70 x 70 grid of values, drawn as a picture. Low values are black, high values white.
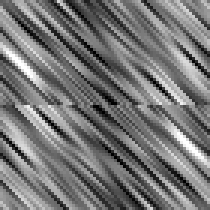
Grain: diagonal, down to the right. Symmetry: a half turn. Slope: none. Histogram: bell-shaped.
